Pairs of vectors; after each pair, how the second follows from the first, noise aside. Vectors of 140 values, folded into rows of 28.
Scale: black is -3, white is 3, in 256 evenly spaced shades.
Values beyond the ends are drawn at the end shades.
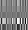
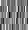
shuffled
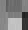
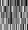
shuffled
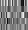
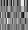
negated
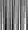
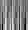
negated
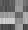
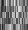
shuffled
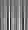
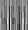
negated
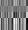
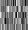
shuffled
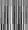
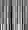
negated
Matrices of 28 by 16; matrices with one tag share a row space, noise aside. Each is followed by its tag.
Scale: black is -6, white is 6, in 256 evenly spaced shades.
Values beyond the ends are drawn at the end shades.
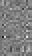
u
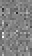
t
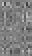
u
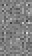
u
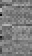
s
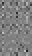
t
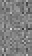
u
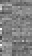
s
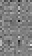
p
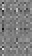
t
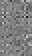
u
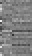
s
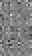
p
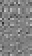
p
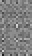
t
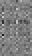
t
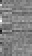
s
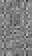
u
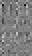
t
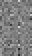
p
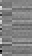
s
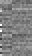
s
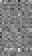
p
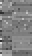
s
